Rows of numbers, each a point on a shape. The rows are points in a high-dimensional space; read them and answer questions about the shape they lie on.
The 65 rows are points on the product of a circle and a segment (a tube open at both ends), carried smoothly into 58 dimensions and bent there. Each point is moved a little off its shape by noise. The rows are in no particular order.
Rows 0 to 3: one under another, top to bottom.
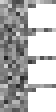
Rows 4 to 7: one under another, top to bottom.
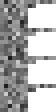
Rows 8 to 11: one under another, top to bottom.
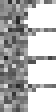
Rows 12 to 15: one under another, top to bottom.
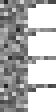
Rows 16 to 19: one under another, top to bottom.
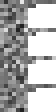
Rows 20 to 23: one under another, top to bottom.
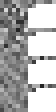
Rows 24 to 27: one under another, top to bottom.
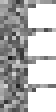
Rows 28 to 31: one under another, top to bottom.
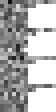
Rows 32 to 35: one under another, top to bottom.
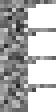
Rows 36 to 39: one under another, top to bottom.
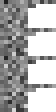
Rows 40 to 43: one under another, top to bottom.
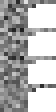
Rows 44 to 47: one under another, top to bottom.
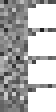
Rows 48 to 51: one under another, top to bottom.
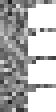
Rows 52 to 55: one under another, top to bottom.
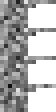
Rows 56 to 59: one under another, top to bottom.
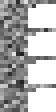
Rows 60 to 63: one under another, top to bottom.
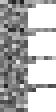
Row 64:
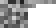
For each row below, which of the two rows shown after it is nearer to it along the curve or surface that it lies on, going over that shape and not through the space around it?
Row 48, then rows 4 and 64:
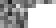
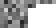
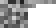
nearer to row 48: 64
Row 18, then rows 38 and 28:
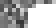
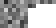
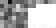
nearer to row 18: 28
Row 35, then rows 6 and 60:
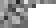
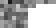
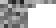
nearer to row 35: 60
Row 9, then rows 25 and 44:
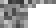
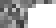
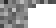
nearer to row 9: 25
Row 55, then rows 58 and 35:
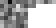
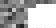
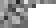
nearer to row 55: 58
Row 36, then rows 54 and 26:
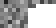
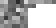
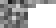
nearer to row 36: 54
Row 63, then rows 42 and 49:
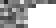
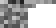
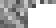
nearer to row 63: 49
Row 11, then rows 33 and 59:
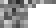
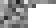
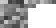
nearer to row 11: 59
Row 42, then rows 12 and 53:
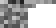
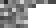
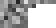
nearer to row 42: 53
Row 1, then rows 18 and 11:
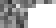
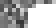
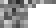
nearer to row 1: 18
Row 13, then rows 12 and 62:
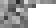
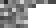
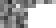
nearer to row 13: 12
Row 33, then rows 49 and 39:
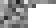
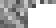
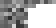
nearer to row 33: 49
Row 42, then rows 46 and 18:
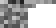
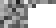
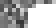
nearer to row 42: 46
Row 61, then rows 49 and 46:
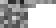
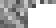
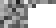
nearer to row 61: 46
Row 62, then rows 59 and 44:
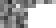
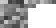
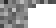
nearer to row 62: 59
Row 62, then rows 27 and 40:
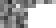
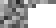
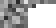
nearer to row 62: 27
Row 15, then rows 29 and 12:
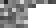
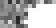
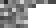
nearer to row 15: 12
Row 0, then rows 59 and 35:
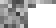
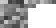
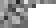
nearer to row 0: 35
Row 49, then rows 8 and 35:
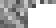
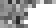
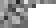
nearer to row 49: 35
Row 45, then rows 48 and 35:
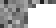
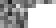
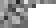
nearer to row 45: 35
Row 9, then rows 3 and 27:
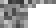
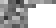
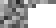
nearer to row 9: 27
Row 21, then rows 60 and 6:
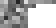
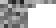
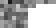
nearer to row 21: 60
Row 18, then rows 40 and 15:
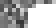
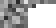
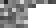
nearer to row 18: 15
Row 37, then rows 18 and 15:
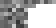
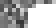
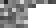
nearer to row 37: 18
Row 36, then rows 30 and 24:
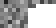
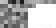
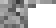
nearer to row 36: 24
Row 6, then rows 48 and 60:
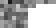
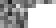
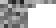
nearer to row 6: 48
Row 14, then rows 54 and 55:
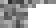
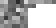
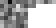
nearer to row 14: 55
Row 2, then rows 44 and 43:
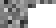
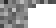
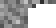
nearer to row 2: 44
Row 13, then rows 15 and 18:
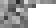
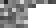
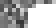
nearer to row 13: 15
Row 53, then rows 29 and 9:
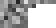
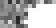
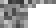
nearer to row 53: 9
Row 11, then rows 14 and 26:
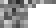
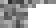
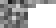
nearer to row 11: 14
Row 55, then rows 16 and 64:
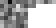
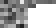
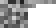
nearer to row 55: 64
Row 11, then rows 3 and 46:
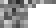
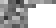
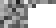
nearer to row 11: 46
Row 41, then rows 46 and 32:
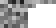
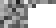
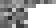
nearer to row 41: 46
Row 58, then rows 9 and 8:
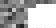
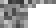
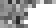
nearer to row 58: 8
